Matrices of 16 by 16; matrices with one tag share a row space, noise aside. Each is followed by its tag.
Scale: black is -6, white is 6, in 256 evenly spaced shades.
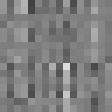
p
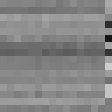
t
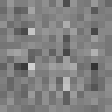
p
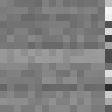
t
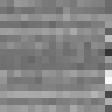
t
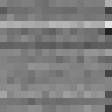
t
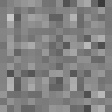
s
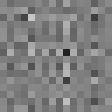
p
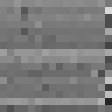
t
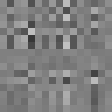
p
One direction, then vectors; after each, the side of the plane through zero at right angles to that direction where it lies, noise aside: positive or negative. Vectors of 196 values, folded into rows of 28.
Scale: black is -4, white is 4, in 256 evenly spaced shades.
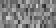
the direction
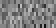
positive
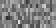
negative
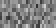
negative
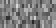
negative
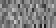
positive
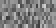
negative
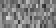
positive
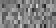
positive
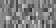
positive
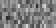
negative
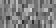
negative
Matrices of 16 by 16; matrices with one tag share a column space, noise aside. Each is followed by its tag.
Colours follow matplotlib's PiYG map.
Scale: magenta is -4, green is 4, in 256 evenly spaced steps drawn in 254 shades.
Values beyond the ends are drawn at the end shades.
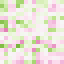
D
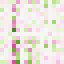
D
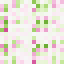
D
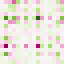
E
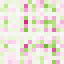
D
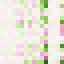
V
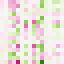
V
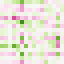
E
